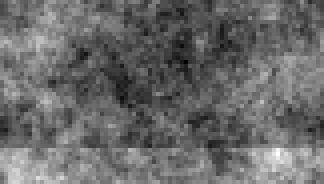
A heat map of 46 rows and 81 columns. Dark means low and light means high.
Grain: blotchy. Stripes: none. Average level on the scale: 40%. Seam: horizontal, 80% of the way down, the bottom part higher.
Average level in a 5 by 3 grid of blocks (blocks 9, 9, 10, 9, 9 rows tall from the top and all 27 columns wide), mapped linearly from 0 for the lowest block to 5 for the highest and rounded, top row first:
311
302
203
212
535
